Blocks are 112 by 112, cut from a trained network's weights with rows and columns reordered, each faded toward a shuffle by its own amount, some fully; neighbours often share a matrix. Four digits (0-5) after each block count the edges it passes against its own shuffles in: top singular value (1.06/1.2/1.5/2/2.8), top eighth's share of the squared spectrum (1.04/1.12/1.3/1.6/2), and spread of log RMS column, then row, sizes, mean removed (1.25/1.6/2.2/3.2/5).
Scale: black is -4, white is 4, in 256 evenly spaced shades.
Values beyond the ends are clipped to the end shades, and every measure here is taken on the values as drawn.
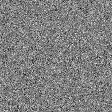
2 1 0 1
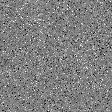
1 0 0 0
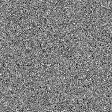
3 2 0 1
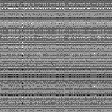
5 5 2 4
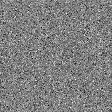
2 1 0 0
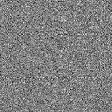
4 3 0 2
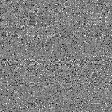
4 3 0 2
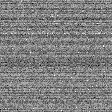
5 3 1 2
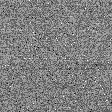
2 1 0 0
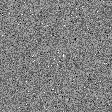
0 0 0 0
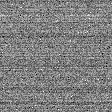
4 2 0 1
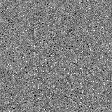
2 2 1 0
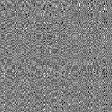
5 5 3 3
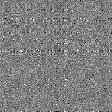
4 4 1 3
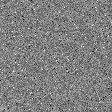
0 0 0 0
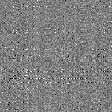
4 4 1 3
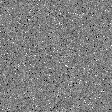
1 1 0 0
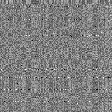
4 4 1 3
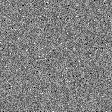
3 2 0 1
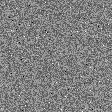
0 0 0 0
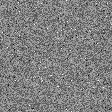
0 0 0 0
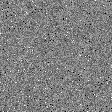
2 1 0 0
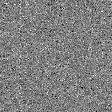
3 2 1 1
